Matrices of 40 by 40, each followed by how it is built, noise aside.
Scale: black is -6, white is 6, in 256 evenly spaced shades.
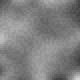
smooth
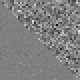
upper triangular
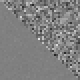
upper triangular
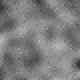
smooth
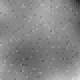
smooth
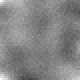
smooth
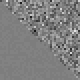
upper triangular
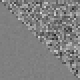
upper triangular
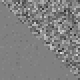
upper triangular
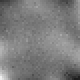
smooth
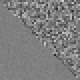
upper triangular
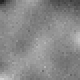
smooth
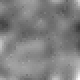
smooth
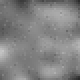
smooth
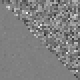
upper triangular
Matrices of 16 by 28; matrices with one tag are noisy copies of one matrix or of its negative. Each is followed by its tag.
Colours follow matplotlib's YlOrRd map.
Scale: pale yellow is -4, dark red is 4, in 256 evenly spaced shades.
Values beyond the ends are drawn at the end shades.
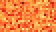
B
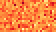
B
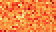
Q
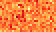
Q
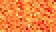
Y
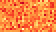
B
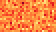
B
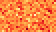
Y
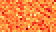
Y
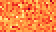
Q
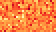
Q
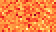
Y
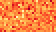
Q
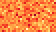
Y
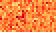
Q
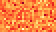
B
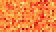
B
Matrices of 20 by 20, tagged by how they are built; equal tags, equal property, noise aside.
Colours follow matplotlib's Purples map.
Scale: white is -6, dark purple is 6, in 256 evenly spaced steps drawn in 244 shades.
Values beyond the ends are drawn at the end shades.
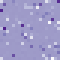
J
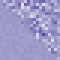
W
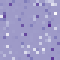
J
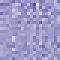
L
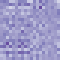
L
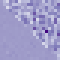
W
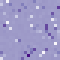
J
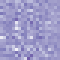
L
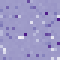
J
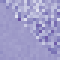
W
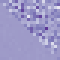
W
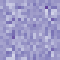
L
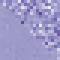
W
